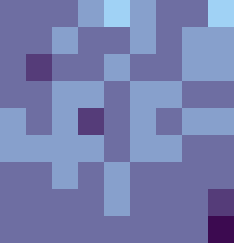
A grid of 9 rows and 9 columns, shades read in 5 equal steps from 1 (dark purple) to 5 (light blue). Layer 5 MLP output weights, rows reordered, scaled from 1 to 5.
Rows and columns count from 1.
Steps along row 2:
same up down same up down up same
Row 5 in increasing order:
2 3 3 3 4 4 4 4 4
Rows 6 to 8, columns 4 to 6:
4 3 4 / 3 4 3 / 3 4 3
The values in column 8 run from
3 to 4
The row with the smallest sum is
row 9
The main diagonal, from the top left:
3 3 3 4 3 4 3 3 1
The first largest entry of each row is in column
5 3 5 3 1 1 3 5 1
